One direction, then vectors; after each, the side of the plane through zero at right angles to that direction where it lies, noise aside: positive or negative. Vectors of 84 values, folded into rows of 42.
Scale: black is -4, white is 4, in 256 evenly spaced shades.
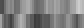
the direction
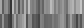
positive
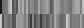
positive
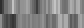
positive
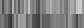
positive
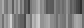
negative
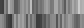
positive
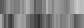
positive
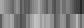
negative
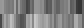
negative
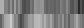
negative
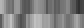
negative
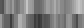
positive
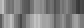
negative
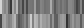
negative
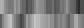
negative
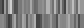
positive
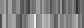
negative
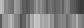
negative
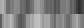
negative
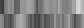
positive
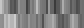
negative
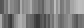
positive
